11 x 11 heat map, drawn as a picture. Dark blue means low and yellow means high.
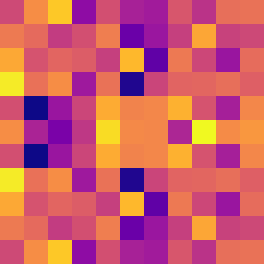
The top and bottom halves mirror each other. There is no overall slope. The centre is the smoothest part. The middle left is the ninth with the lowest average.
